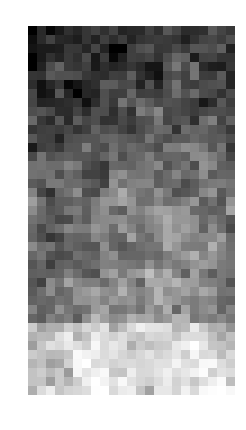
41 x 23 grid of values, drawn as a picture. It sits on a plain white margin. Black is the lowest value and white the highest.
A horizontal seam about 80% of the way down splits the table, and the bottom part is higher. There is an overall slope up to the bottom. The ninth with the lowest average is the top left. The field is mottled with small blotches.
